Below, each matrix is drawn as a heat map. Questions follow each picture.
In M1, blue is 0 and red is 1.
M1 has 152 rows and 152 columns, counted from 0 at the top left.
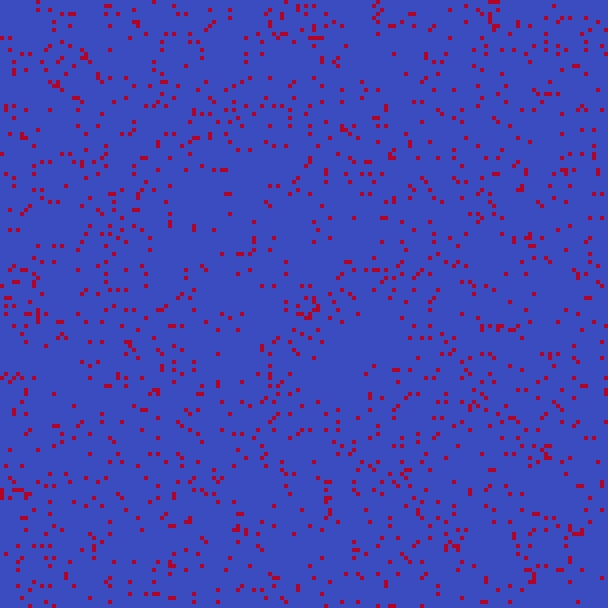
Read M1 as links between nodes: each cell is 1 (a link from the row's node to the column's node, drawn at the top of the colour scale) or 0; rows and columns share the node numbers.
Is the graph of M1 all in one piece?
yes
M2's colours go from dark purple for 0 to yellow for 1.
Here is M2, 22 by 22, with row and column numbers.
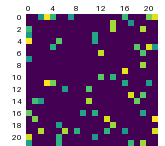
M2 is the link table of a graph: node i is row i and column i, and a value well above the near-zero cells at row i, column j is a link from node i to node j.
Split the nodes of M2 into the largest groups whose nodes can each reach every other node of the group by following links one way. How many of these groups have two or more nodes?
1
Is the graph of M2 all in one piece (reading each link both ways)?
no
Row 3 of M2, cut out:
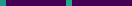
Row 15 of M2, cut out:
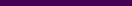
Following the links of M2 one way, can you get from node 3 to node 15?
no
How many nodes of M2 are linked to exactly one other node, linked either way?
3
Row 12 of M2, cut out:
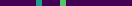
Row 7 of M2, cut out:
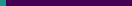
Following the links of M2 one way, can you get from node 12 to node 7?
yes
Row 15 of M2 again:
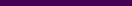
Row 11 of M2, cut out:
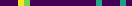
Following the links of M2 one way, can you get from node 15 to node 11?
no
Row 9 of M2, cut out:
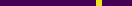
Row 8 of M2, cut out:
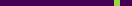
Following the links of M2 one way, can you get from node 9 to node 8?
yes
